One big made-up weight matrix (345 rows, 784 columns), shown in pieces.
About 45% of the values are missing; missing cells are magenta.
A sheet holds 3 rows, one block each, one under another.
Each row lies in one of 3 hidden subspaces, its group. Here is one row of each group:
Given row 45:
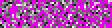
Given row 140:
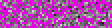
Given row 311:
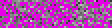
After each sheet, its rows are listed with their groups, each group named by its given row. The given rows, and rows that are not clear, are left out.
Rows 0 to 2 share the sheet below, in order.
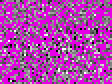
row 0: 45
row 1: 140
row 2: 45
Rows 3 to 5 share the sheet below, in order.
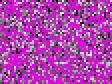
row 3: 140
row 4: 45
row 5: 311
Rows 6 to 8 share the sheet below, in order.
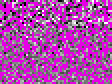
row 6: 45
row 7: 45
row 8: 140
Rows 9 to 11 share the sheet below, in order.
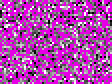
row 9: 311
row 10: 45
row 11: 311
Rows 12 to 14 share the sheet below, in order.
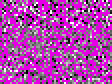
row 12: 311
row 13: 45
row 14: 311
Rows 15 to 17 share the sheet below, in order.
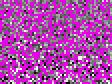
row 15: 45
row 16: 311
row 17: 140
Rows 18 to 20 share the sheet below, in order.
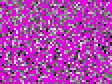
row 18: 311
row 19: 45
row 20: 140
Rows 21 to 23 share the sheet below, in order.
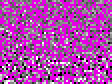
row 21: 45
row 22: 45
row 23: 311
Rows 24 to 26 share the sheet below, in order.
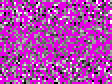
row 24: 311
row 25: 311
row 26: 140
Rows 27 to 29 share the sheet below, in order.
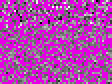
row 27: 311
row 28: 140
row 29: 45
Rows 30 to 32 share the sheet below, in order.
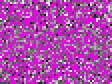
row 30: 45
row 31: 311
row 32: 140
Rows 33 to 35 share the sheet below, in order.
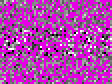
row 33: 45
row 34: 311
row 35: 140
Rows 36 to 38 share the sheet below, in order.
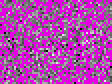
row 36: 140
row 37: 45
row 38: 311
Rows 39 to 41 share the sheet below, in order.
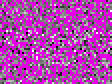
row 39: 311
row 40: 140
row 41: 311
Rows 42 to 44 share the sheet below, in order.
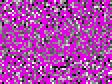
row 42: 45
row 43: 45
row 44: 140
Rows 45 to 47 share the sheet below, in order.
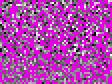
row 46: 45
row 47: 311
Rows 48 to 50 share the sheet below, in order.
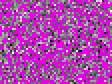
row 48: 311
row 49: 45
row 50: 311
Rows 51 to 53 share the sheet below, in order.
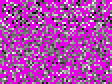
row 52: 45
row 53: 311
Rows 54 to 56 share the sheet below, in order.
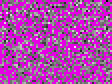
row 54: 311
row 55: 311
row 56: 45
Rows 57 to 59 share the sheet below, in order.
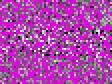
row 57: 45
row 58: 140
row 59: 311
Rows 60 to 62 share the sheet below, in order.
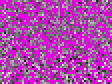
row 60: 311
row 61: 45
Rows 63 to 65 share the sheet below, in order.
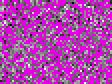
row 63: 140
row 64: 311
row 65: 45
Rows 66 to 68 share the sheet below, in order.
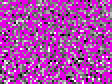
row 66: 45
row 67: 311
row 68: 311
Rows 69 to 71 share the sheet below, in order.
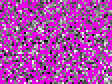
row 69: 45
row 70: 45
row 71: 45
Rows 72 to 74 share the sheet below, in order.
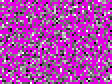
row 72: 140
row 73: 140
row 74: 140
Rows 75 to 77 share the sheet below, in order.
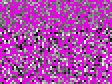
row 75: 45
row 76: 311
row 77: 311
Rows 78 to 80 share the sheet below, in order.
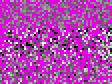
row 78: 45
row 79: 311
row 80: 311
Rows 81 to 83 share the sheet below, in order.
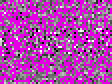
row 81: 311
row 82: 311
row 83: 45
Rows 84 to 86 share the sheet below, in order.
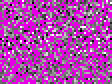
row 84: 45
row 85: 311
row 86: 311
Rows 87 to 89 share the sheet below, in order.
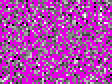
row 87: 45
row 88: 140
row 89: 140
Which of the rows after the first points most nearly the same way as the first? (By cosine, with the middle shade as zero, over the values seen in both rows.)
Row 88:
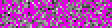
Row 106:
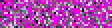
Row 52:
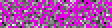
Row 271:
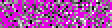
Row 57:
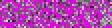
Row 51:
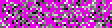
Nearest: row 106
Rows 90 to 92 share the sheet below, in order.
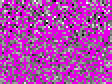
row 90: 45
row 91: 140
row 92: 45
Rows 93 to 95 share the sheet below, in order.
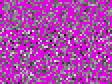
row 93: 140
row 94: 45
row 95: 311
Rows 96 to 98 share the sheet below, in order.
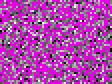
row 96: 140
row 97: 140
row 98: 45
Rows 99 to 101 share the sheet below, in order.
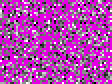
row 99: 311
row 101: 140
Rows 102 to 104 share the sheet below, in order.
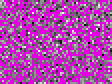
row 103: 140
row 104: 140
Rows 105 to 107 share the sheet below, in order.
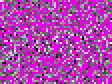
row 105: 140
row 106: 140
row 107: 140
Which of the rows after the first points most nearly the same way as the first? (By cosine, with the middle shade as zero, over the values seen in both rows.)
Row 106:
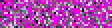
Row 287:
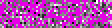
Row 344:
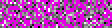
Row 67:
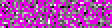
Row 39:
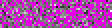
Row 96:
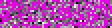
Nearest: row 96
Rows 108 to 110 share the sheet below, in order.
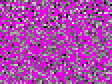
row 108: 140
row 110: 45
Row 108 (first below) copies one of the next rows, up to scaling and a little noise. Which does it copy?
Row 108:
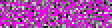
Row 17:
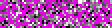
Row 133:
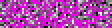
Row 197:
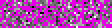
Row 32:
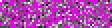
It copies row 133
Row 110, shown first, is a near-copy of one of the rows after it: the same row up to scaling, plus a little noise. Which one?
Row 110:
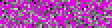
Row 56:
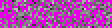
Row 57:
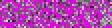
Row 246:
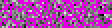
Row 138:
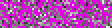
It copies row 56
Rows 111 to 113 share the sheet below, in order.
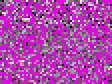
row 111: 140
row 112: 311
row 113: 140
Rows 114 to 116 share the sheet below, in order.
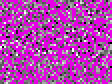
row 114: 311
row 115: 140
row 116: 311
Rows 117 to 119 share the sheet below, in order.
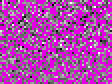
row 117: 45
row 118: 140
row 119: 45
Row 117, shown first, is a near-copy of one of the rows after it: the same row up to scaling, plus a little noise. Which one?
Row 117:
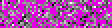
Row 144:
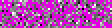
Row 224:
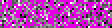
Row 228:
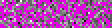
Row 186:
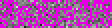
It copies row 224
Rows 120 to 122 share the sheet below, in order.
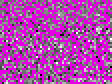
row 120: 45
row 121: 311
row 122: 311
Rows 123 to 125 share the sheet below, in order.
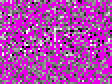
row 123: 140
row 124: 140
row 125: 311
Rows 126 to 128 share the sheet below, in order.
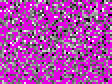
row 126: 45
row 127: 311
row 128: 140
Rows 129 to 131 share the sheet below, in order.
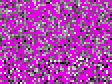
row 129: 45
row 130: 311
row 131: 311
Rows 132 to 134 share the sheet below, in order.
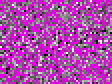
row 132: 45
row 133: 140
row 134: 45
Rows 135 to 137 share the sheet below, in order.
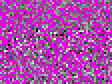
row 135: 311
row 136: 311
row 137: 140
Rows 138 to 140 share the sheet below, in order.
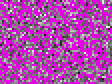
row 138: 45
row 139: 140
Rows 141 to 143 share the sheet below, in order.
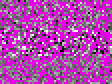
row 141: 45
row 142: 140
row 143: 45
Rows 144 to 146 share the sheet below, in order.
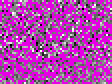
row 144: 45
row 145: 140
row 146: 45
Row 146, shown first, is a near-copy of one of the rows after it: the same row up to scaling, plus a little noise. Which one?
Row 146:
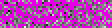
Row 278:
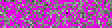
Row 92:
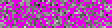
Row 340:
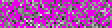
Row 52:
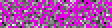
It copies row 92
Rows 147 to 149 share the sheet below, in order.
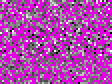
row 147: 311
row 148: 140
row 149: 45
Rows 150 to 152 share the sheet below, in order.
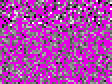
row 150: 140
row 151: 45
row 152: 311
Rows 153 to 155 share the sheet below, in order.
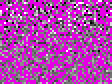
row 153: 311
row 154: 311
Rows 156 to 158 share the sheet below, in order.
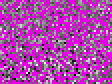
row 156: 140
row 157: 140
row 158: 45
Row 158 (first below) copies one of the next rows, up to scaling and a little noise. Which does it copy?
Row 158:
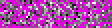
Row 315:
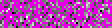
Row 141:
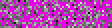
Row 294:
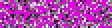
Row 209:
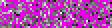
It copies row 141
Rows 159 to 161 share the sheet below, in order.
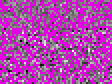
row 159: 45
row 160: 311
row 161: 140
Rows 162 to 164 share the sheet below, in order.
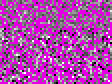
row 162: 311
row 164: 45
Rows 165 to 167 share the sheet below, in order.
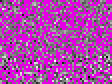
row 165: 140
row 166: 311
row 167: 311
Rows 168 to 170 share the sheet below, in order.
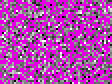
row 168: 45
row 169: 140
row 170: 45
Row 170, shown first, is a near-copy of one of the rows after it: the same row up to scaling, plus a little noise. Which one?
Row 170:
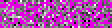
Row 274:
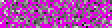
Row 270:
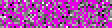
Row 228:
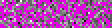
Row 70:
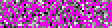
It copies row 228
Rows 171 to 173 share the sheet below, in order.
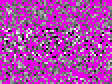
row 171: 45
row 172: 140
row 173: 45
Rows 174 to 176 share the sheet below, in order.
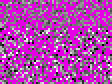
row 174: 140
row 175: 140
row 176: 311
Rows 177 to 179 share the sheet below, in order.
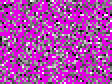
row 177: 45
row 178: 311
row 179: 140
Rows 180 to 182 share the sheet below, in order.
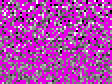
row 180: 311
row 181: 140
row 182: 45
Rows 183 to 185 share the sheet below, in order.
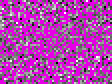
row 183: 140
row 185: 311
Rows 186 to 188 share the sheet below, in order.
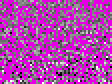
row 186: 45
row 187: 45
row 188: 311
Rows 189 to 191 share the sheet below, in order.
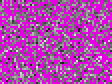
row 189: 45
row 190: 140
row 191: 311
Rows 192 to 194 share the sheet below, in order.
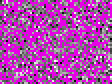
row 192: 140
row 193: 311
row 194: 311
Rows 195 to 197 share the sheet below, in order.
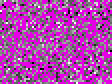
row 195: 45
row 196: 140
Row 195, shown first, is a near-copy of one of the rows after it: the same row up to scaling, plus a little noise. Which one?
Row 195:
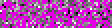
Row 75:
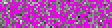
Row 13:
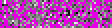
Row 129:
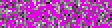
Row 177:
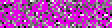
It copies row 13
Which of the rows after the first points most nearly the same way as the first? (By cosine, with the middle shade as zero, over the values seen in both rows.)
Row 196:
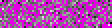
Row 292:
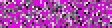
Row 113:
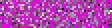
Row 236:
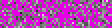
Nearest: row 292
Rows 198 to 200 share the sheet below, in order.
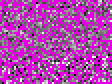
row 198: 311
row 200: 311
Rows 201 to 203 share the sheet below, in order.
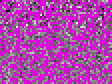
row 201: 45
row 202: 140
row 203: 311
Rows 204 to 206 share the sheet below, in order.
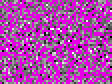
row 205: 45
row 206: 311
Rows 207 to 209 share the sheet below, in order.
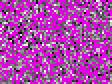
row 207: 311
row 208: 45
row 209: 45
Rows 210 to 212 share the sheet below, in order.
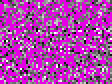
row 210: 140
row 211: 311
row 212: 45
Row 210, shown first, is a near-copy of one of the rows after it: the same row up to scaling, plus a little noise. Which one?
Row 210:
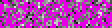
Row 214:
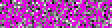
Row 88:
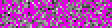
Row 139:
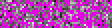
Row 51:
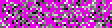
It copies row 88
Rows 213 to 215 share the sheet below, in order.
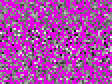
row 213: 45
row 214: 140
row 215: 311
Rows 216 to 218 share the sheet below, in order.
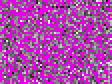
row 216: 311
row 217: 311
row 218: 45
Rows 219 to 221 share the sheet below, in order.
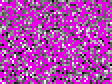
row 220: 45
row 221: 45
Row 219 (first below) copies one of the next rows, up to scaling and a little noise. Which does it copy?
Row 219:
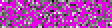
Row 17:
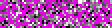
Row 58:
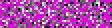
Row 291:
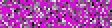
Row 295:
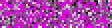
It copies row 295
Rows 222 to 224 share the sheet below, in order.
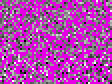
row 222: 311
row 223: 311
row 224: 45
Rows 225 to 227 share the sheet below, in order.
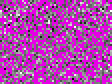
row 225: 311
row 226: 140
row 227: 311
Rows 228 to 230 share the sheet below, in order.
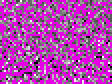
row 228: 45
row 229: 140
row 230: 311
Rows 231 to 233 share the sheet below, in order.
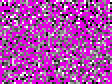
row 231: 45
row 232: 311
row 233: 45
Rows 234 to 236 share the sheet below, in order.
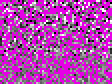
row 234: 45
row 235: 311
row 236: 311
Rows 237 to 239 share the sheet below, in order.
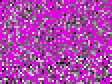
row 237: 45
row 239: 311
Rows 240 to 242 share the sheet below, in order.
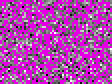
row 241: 311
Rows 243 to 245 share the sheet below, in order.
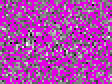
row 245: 140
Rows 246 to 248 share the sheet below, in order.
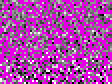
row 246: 45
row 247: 45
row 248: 45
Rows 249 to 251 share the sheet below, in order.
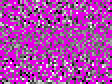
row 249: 140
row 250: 45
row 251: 45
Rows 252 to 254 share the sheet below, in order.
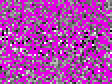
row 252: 45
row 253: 45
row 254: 311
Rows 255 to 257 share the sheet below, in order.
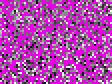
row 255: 311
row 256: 45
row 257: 45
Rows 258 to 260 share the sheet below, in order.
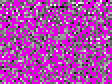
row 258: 311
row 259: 311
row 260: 45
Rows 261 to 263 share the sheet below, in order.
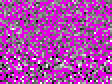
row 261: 140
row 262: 45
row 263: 140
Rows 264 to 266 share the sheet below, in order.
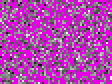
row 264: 140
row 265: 140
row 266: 140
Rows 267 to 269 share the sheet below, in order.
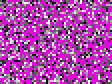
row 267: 311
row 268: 140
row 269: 140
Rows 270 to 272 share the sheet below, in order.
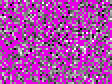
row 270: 45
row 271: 45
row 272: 140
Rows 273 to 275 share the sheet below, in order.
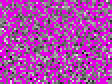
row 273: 311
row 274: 45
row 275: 140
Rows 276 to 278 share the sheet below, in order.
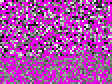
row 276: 45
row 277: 140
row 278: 45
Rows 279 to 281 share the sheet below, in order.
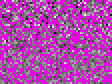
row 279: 45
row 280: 311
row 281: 140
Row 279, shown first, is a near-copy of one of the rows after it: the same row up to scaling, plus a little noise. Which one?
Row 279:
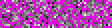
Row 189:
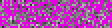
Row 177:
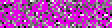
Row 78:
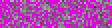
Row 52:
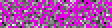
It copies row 78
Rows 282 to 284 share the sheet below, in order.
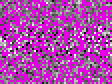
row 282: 140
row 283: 311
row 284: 311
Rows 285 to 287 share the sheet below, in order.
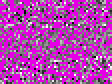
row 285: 311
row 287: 311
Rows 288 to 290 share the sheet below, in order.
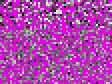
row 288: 140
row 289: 140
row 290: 45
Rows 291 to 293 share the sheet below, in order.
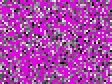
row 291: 140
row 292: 140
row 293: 311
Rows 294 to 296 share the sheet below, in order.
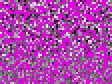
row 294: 45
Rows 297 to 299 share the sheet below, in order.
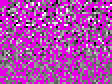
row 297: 140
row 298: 140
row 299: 45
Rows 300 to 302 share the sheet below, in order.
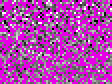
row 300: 140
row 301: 140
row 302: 311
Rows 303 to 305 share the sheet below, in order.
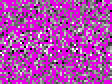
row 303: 311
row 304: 45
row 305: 311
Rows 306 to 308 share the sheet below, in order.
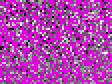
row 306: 45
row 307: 140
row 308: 140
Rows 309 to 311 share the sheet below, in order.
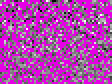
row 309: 45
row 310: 140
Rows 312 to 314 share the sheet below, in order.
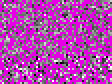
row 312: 45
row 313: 45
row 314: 311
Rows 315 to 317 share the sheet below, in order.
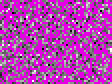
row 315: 45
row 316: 140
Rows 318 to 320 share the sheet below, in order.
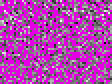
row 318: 45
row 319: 45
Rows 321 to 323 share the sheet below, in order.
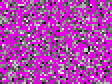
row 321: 45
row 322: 140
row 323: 45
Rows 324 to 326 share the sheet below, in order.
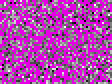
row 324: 45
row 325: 311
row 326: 140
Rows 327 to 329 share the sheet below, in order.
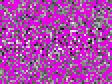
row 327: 311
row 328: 140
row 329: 311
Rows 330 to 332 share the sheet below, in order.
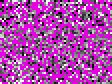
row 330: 140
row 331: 140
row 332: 140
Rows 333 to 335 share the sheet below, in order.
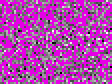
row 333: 311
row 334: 140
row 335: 311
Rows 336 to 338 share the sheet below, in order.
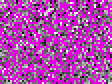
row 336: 45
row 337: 311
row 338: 311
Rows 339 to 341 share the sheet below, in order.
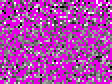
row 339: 311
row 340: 45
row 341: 311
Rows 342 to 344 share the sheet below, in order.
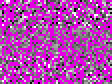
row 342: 140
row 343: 140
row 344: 140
